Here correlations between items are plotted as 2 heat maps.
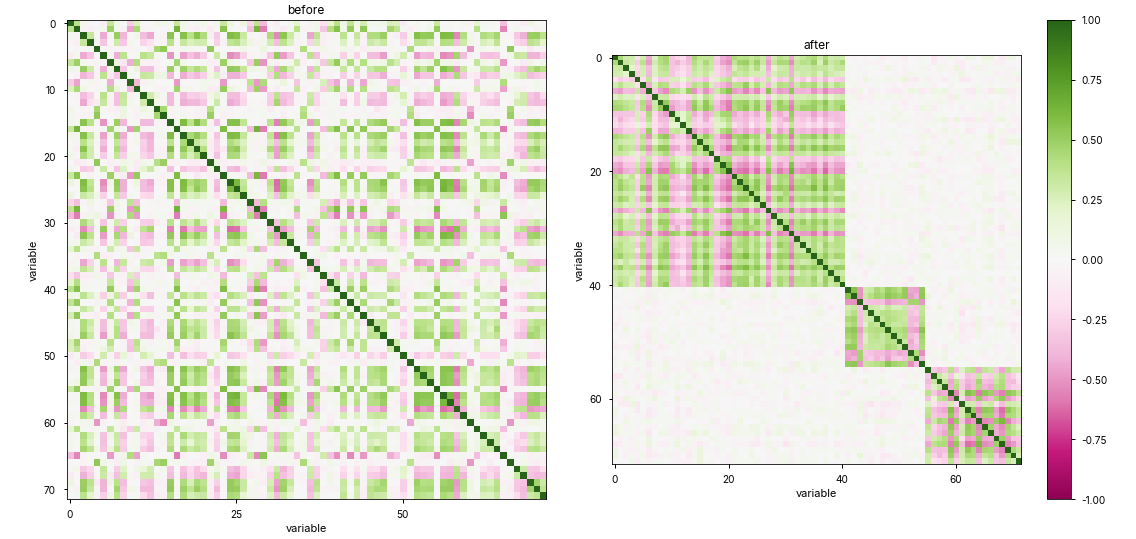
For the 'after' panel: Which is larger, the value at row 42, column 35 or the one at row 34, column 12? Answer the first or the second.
the first
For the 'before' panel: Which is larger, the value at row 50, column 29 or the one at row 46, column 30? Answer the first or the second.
the second
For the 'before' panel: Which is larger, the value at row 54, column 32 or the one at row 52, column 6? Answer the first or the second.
the first
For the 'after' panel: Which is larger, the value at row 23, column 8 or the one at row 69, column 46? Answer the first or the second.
the first
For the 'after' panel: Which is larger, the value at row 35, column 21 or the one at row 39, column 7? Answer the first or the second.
the first
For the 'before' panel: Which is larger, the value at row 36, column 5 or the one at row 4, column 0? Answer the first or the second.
the first
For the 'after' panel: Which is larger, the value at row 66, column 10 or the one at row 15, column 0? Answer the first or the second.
the second
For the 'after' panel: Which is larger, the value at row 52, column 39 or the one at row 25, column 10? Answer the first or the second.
the first
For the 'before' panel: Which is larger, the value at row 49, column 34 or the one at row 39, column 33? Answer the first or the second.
the first
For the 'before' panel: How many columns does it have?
72
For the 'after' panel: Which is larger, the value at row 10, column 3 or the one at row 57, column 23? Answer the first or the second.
the second
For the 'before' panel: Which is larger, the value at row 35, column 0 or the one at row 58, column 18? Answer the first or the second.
the first
